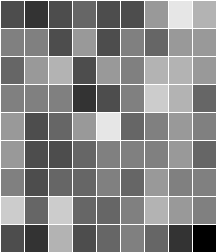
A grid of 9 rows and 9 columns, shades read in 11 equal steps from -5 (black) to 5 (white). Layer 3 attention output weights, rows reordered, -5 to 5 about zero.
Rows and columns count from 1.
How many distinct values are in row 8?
5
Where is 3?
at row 4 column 7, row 8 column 1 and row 8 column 3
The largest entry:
4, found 2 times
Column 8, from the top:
4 1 2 2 1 1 0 1 -3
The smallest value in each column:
-2 -3 -2 -3 -2 -2 -1 -3 -5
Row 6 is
1 -2 -2 -1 0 0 0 1 -1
